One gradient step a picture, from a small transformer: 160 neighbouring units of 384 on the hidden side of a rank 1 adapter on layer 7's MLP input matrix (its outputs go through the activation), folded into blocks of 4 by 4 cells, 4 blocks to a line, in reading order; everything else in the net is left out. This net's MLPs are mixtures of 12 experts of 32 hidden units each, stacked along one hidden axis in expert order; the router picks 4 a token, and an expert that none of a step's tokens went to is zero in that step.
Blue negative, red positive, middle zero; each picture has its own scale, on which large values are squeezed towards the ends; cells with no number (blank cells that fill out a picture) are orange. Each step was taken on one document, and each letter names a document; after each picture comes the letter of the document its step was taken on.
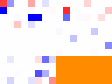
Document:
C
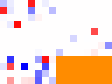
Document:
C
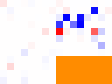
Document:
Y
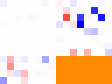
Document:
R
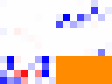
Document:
R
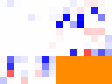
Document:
R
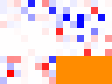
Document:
R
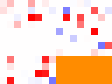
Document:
C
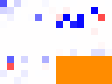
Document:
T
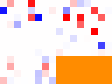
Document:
C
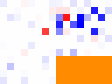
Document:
Y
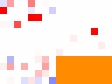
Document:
C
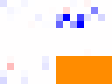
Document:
T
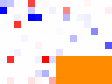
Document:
C
